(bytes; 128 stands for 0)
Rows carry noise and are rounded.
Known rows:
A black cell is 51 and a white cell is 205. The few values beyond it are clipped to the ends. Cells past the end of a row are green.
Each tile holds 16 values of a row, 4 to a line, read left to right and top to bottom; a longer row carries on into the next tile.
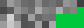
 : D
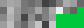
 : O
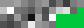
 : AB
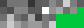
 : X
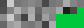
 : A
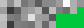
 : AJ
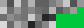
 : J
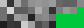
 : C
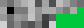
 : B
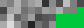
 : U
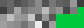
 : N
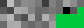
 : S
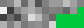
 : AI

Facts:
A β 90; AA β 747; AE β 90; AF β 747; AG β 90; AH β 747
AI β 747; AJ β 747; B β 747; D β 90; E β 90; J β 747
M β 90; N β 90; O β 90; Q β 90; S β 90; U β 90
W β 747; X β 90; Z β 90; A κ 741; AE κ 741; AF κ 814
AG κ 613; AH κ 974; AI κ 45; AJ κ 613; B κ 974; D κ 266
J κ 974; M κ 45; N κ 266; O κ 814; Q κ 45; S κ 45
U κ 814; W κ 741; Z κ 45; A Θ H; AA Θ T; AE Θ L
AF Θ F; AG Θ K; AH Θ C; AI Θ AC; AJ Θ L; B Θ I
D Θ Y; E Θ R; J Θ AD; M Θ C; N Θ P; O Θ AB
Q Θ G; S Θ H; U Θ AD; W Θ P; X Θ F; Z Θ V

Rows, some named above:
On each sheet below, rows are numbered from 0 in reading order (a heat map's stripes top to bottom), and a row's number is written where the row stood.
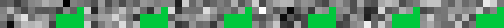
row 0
P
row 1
W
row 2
AH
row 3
AD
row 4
F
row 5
AE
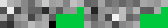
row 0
L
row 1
AA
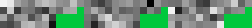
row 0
L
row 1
P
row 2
AF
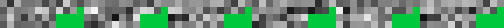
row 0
M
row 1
AB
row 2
AC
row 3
H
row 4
W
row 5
AC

